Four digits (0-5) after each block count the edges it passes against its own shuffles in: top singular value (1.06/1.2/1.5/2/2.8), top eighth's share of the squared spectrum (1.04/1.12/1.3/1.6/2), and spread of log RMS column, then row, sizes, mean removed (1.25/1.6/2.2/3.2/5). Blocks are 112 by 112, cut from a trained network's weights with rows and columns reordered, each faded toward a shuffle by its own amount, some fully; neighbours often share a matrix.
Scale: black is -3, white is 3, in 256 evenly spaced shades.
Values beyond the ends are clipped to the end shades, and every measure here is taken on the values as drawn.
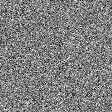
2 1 0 0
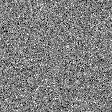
1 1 0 0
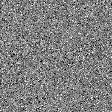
2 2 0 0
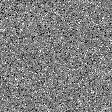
0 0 0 0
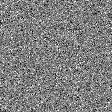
0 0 0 0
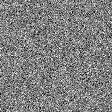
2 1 0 0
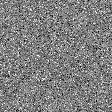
0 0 0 0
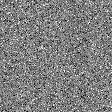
0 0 0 0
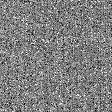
1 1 0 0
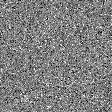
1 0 0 0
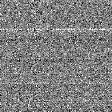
3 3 3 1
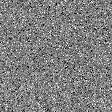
0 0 0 0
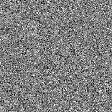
2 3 1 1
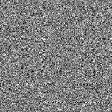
3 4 1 3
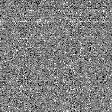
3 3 2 1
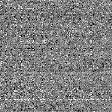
3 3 3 2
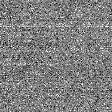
3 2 2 1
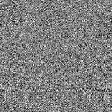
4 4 1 3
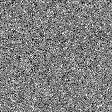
2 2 1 0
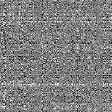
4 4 4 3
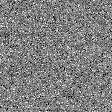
1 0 0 0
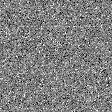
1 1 0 0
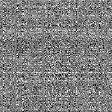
3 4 4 2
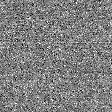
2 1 1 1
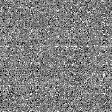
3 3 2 1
